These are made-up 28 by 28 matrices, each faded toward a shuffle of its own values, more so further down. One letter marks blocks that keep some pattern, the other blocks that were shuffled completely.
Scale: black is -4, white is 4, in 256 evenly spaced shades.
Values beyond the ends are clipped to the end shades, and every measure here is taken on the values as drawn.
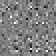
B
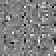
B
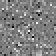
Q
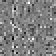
B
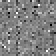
B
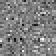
B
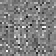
B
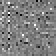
B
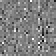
B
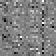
B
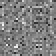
B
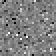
Q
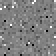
Q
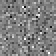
B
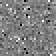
Q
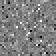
Q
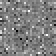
B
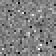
Q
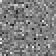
B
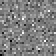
Q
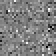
B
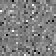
B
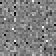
B
